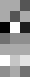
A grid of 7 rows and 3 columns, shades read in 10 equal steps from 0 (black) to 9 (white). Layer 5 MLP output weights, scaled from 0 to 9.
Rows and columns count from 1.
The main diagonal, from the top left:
6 3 1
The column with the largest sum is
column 2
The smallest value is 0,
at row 3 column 1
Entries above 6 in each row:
0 0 1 0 0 3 0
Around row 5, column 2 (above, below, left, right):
5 7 6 6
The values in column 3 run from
1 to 8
